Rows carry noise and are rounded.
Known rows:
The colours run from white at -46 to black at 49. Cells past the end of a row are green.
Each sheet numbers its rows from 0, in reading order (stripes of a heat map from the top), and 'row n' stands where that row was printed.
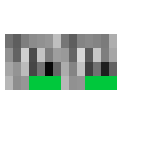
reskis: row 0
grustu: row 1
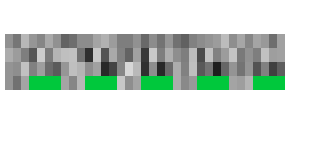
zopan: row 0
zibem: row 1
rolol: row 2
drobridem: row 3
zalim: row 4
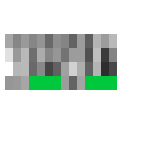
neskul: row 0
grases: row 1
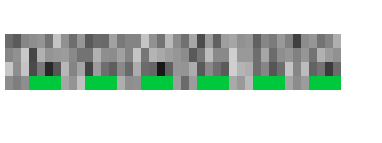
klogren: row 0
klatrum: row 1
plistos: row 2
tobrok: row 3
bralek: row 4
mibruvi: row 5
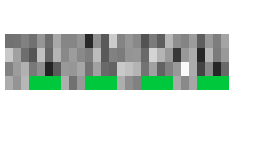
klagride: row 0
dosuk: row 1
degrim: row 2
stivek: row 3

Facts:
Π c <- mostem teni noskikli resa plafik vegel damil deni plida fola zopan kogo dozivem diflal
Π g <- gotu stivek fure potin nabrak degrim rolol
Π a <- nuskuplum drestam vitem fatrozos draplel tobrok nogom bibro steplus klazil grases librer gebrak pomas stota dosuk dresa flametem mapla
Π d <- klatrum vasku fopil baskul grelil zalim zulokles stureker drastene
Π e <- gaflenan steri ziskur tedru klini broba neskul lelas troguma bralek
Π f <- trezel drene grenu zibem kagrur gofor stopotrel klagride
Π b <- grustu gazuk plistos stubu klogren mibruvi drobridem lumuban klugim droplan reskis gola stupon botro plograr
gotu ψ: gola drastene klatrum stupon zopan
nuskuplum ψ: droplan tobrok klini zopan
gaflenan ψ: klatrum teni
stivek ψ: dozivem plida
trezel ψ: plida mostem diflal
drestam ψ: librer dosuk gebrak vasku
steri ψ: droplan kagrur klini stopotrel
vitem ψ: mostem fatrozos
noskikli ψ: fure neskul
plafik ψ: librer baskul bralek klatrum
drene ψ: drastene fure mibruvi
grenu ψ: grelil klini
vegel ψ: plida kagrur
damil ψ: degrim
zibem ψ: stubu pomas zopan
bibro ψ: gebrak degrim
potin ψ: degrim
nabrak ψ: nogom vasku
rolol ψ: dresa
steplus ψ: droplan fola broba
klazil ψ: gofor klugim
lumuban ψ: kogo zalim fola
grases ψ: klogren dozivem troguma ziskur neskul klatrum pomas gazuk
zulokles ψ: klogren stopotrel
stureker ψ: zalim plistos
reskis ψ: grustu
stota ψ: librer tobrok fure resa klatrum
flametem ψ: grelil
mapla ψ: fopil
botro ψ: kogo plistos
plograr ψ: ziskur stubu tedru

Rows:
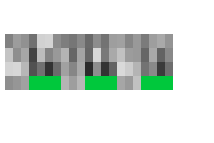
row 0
steri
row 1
fopil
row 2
gaflenan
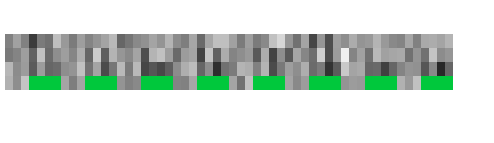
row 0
vasku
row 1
deni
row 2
droplan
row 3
vegel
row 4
plafik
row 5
fatrozos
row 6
broba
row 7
stureker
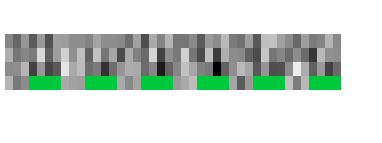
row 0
dresa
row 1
lelas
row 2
vitem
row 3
trezel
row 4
nuskuplum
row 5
gotu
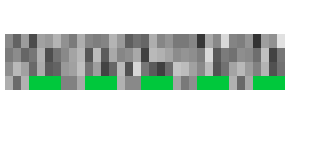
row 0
stota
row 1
dozivem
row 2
klugim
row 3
bibro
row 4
drestam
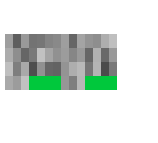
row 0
drastene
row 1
noskikli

